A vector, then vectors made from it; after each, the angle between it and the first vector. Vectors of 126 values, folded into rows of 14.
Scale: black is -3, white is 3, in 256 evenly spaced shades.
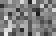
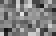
partly opposed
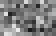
orthogonal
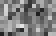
partly aligned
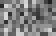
partly aligned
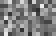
nearly parallel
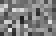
orthogonal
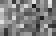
orthogonal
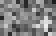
orthogonal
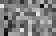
nearly opposite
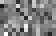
partly aligned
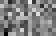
nearly opposite
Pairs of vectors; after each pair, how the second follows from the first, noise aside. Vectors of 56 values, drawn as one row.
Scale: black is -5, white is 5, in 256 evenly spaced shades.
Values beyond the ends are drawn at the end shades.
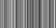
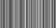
wrapped around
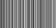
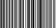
scaled up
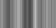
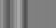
partly zeroed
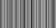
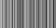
wrapped around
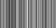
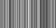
reversed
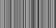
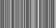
negated
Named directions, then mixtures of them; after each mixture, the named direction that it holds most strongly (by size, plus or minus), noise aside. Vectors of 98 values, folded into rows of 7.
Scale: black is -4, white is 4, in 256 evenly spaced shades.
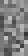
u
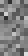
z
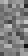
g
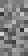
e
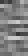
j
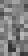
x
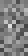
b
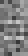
j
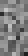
x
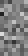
e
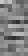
j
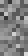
z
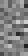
g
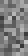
u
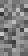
e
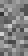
e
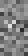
b
